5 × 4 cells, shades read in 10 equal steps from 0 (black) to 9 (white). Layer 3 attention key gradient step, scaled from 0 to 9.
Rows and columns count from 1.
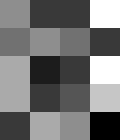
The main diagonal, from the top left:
5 5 2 7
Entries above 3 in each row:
2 3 2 2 2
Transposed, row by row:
5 4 6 6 2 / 2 5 1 2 6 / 2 4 2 3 5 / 9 2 9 7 0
